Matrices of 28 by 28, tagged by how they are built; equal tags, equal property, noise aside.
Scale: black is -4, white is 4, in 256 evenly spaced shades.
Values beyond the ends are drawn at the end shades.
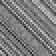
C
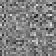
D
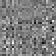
D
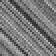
C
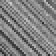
C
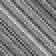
C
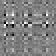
D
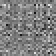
D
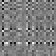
D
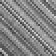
C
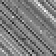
C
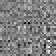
D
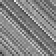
C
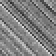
C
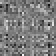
D
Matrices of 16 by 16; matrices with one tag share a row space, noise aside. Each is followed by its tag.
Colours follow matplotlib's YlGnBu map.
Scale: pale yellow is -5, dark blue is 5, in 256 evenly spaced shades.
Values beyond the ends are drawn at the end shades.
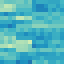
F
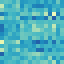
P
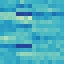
F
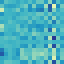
P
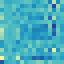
P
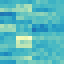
F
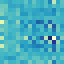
P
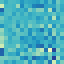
P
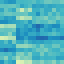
F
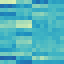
F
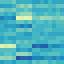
F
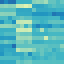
F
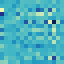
P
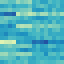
F
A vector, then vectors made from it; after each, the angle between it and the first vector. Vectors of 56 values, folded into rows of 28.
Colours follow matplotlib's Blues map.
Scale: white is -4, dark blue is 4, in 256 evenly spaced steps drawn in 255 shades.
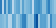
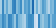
nearly opposite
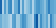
nearly parallel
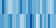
partly opposed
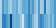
partly opposed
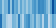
orthogonal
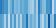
orthogonal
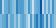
partly aligned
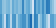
partly aligned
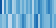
nearly parallel
